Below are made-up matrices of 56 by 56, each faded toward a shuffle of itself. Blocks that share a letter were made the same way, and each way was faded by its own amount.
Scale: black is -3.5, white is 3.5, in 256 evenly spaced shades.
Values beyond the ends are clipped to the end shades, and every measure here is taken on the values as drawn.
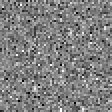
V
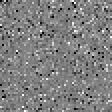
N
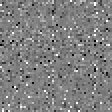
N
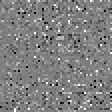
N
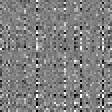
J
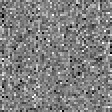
V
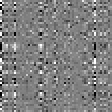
J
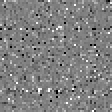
N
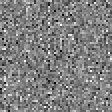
V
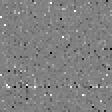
N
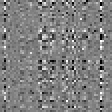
J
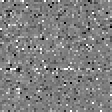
N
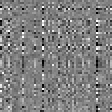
J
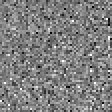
V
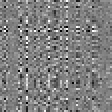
J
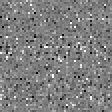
N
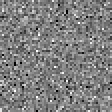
V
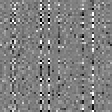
J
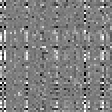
J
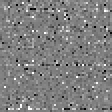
N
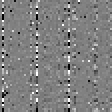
J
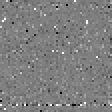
N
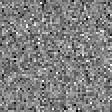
V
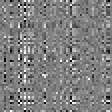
J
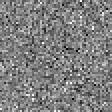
V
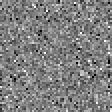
V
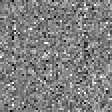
V
